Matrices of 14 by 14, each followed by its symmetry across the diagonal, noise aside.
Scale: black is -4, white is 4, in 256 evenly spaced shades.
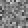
antisymmetric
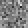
neither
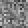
antisymmetric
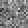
antisymmetric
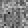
neither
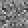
neither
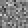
antisymmetric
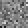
antisymmetric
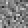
antisymmetric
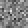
neither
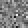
antisymmetric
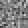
antisymmetric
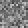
neither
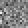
neither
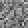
neither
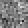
antisymmetric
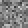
neither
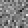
neither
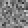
neither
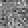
antisymmetric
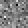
antisymmetric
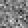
antisymmetric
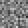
antisymmetric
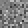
antisymmetric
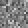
neither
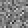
antisymmetric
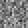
neither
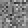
neither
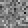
neither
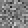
neither
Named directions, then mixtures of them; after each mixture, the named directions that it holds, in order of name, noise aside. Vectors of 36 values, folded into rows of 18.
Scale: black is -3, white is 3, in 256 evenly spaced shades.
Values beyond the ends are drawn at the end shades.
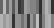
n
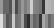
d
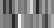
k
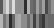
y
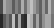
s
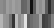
d, s, y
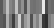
d, k, y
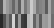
s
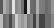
y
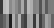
s, y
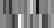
k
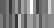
d, k, s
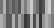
d, n, s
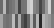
d, n, s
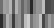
d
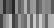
d, k, y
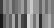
s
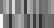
d, y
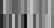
s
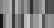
d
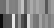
n, s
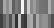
s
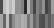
y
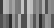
s, y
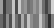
n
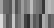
d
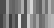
k, s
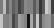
d, n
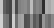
d
